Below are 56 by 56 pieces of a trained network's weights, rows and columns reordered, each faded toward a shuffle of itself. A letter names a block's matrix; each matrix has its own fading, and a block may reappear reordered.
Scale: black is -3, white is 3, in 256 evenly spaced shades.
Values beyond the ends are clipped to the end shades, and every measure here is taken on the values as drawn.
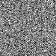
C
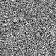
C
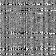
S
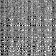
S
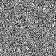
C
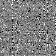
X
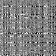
S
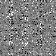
X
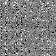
X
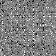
X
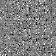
X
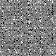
X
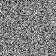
C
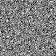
C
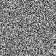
C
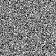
C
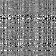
S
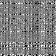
S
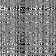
S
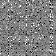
X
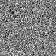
C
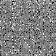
X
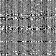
S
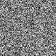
C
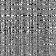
S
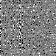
X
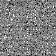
X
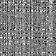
S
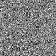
C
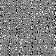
X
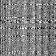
S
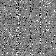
X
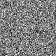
C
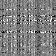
S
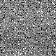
X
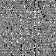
X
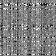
S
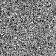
C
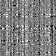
S
